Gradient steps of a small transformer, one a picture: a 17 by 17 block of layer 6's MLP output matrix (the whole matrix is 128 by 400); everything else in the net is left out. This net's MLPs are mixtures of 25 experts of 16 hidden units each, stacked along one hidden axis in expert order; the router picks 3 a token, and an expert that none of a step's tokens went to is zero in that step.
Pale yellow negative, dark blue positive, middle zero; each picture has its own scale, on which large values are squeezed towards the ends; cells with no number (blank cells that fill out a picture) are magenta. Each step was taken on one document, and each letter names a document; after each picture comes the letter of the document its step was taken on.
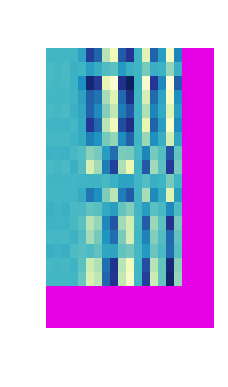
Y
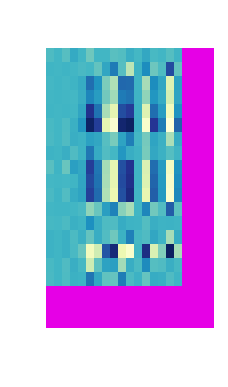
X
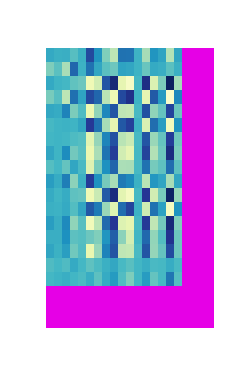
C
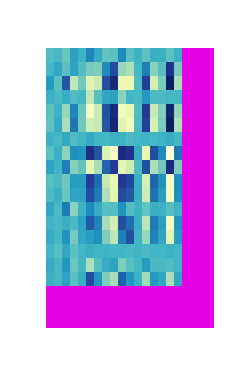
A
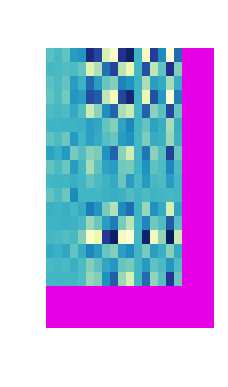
C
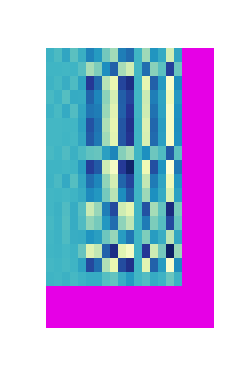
X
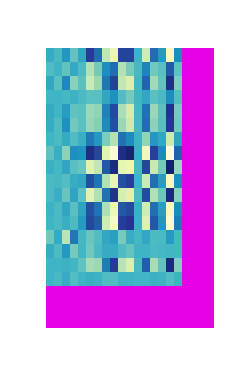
A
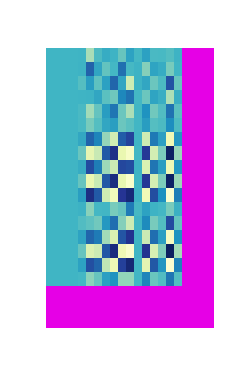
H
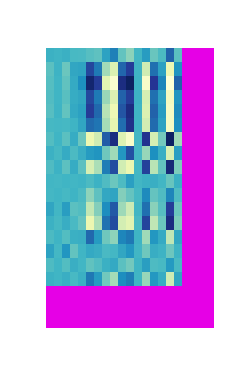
Y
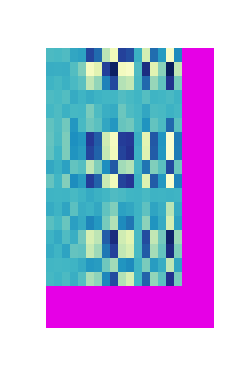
A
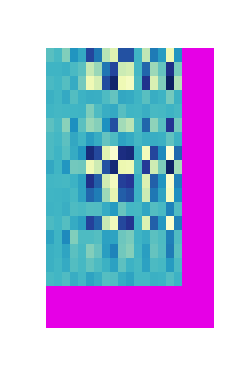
A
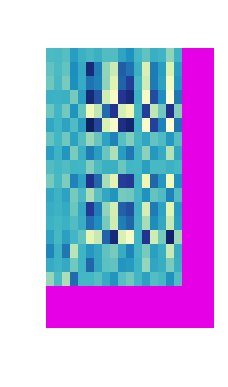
C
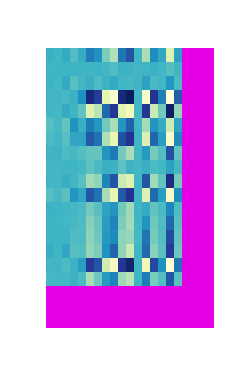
H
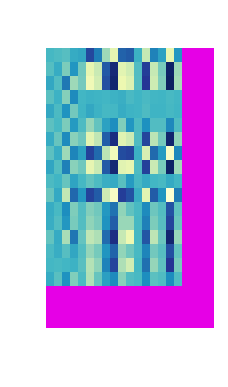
A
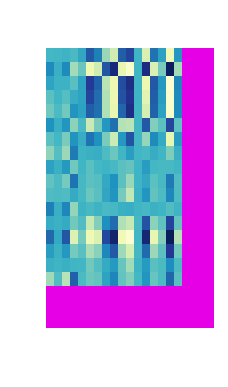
C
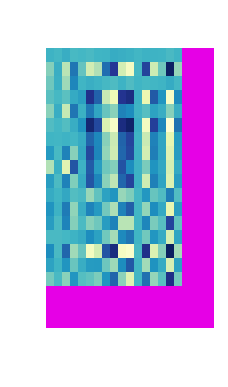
X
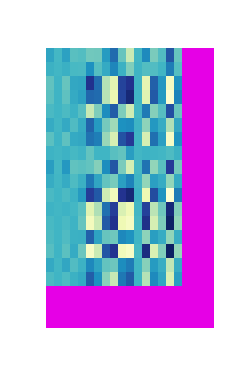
X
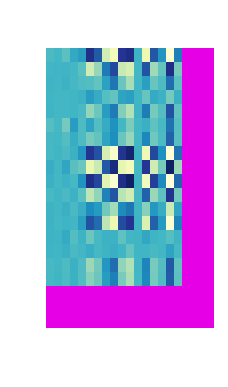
A
